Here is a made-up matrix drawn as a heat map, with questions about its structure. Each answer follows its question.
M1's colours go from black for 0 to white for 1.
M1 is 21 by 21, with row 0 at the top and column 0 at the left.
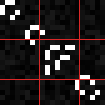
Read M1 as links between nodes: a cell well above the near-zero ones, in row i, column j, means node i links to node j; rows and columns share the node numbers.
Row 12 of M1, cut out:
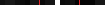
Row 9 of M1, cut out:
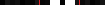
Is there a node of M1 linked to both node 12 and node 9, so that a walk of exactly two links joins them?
yes
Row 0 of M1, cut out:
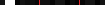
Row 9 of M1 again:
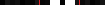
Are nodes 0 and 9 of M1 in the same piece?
no
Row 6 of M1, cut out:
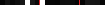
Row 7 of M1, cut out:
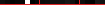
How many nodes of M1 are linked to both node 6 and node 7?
1
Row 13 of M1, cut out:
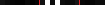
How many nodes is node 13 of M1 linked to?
2
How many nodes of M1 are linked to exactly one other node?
9
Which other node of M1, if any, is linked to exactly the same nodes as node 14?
node 10
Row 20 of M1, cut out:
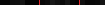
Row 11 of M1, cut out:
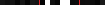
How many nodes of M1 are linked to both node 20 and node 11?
0
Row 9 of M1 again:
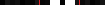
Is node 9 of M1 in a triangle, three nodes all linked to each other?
yes
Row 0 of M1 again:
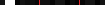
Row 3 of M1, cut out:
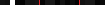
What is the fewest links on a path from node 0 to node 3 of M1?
2
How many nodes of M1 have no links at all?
2
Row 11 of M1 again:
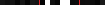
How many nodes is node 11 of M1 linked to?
3
